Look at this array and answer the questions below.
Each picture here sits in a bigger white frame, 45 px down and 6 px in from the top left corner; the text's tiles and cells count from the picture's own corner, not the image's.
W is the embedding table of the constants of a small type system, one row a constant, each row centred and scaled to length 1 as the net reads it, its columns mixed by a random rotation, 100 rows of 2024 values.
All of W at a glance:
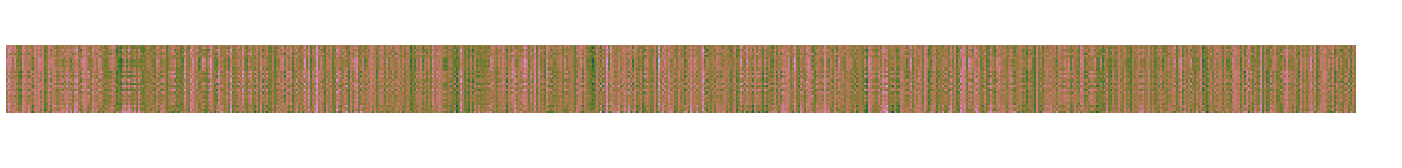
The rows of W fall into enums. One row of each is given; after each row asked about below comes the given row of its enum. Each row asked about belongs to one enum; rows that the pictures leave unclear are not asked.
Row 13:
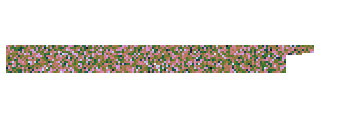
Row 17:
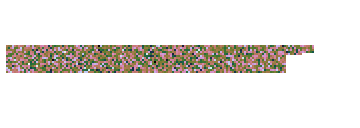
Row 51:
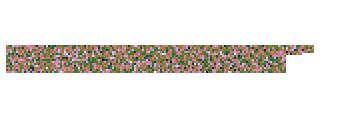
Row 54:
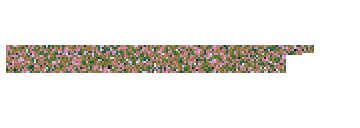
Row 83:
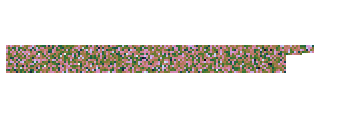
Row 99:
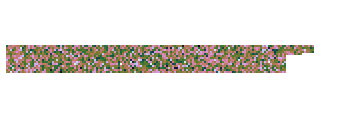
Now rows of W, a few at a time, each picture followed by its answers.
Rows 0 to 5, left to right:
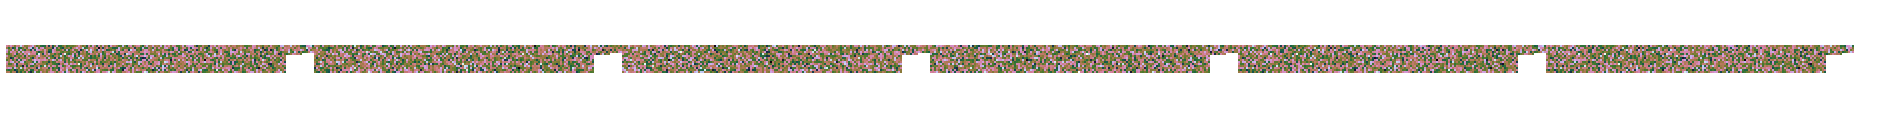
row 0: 83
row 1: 13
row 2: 17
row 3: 51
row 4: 83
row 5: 83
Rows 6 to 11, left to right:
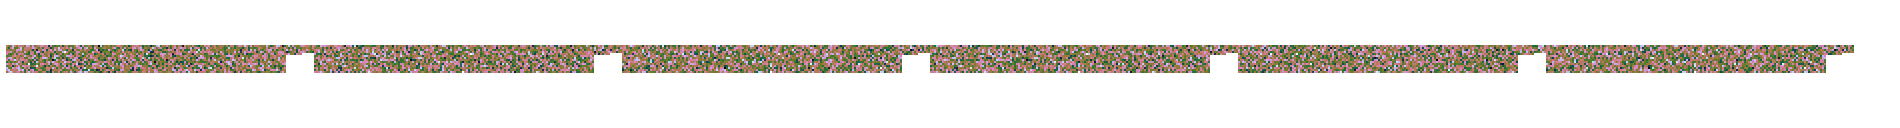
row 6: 17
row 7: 51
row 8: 54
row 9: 51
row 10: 83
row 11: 54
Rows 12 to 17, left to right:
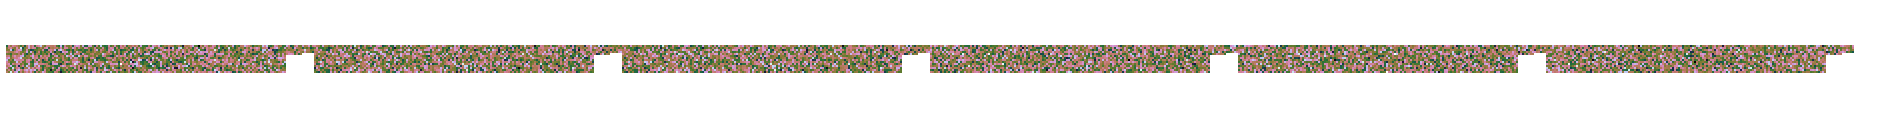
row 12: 99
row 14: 13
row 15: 83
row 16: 51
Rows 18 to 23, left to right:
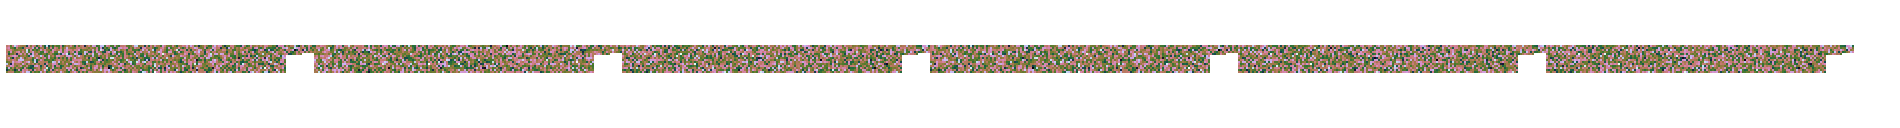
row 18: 54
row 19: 99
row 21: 54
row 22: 83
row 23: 83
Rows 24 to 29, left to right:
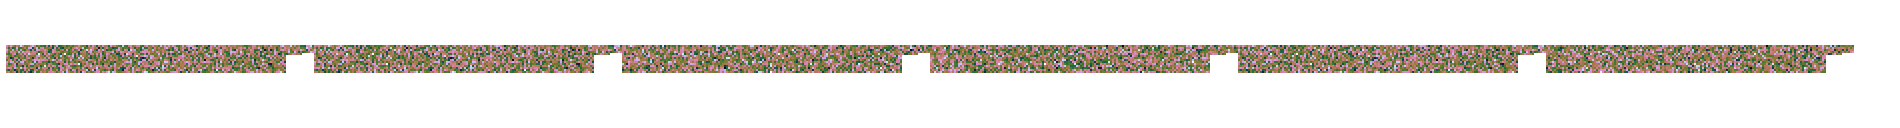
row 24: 83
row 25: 83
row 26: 54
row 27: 99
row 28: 83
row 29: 13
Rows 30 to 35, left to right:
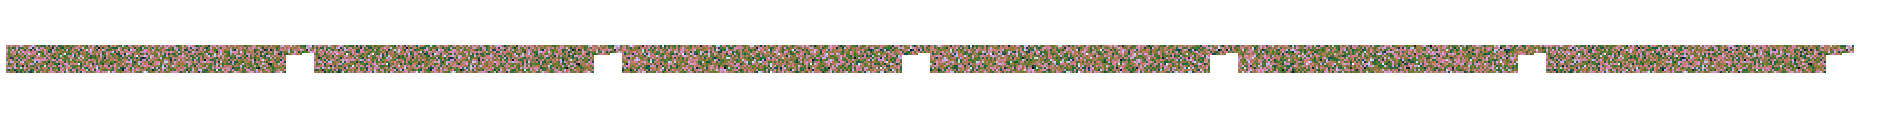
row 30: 83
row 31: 83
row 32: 54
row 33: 54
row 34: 99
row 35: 83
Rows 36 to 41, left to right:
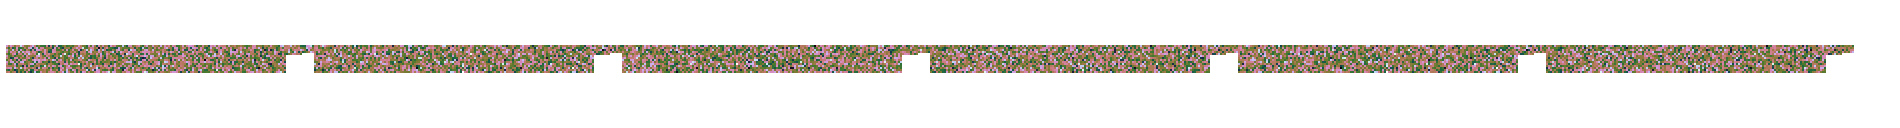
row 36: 83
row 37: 54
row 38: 99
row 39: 13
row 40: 54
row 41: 13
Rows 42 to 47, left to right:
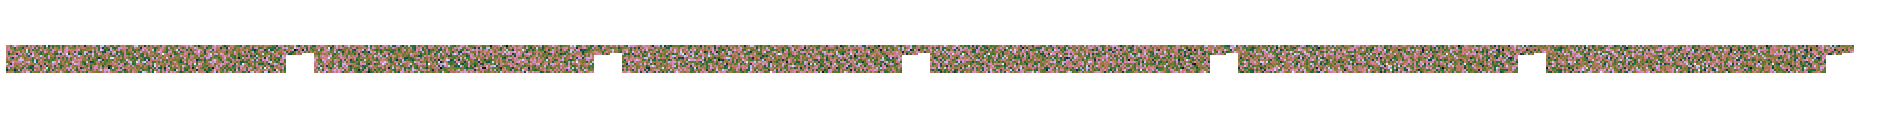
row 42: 54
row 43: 99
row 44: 51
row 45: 83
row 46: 13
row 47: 13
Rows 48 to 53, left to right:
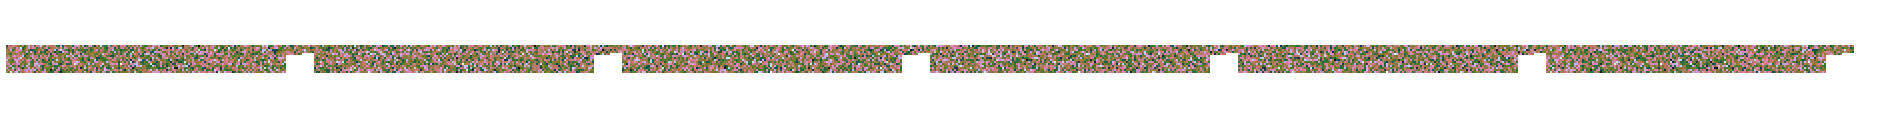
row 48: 99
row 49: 13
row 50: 54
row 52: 51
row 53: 99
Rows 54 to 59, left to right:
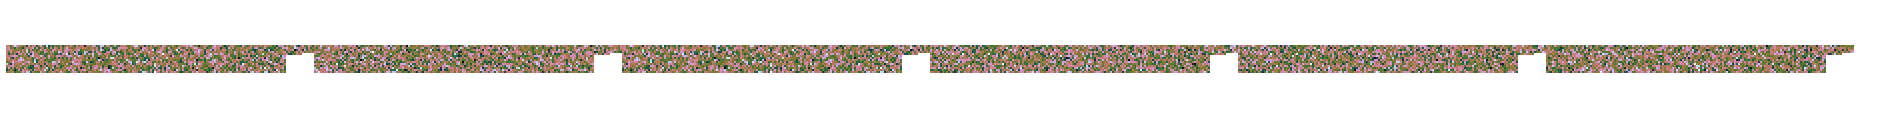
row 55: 17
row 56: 54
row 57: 83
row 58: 83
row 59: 13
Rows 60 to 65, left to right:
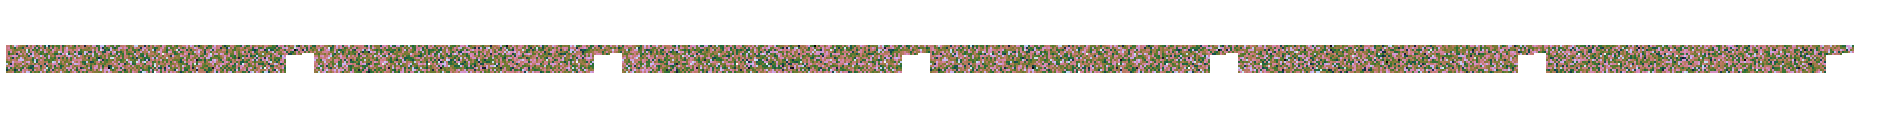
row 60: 54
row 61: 99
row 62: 99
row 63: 54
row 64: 17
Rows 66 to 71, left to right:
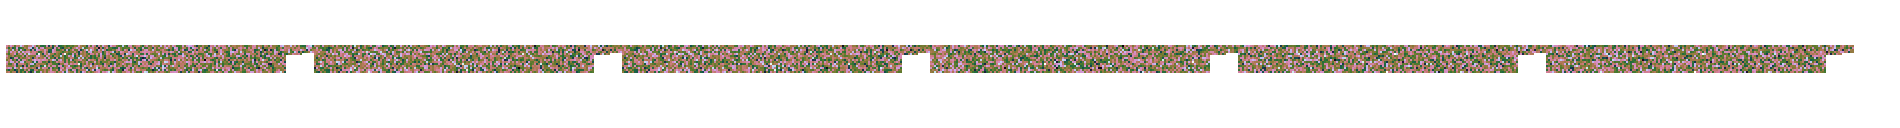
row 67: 13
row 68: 13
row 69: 99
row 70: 51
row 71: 51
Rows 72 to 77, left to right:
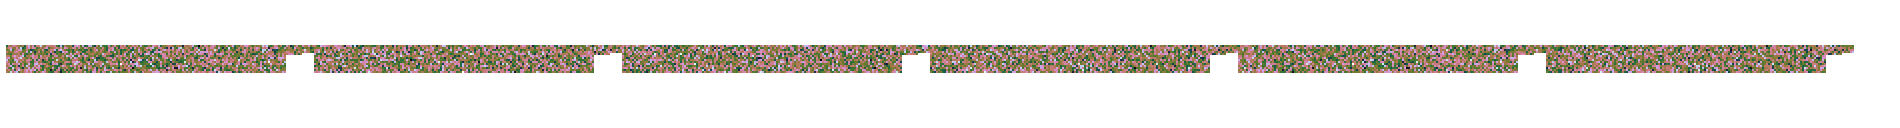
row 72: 99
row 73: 51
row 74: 83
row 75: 13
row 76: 99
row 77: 13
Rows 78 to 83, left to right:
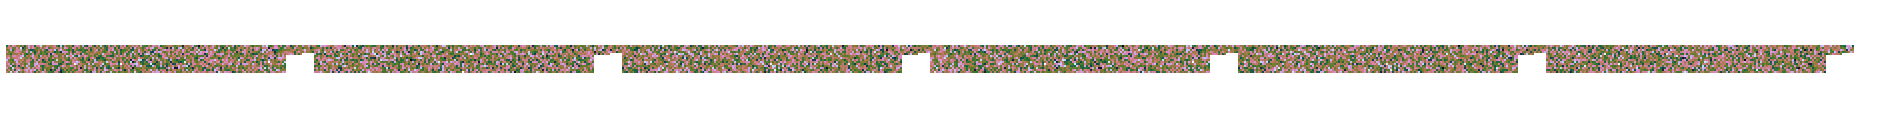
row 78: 99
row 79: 51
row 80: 13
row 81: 99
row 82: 13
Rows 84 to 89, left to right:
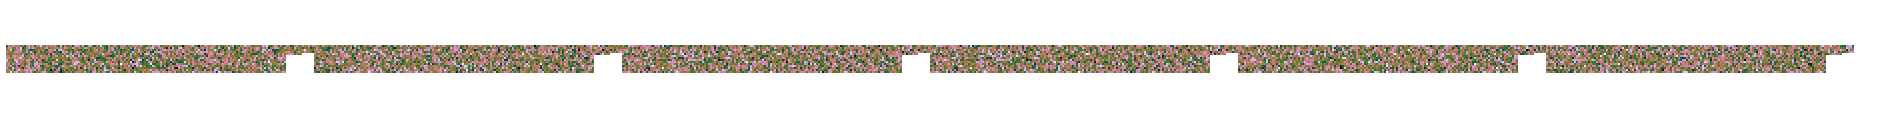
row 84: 99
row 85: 13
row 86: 51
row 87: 51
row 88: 54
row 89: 83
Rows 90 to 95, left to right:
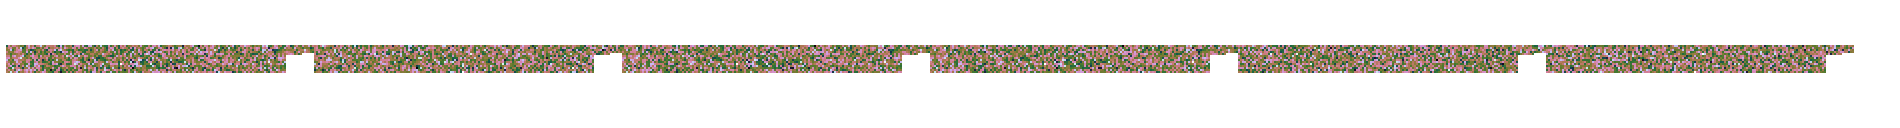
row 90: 99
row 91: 54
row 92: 99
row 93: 99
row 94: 83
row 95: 51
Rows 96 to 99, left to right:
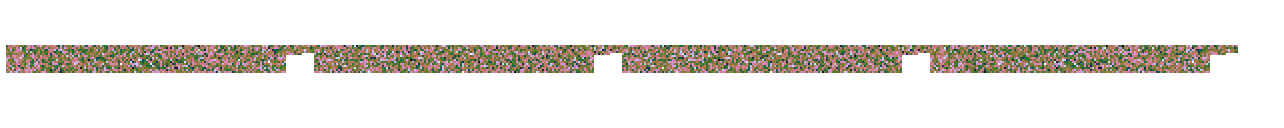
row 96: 99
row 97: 51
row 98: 51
